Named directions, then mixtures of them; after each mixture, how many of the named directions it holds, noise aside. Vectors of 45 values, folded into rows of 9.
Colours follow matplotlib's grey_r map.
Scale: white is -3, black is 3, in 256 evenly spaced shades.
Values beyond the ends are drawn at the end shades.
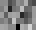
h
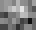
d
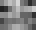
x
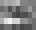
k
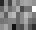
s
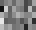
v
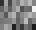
one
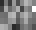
one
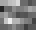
two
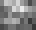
three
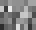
three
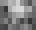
two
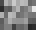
three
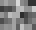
two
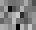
one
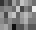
one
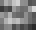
three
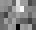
three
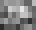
one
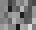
one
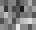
three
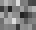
three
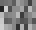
two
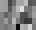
two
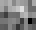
one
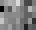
three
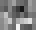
three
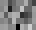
one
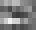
one
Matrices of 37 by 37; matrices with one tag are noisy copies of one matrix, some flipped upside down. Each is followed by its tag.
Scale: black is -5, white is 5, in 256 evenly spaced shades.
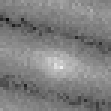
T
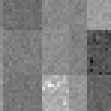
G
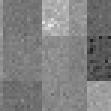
G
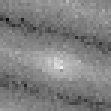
T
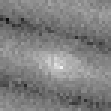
T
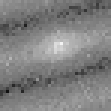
T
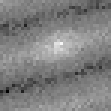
T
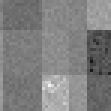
G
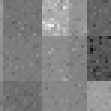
G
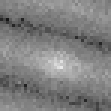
T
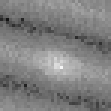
T
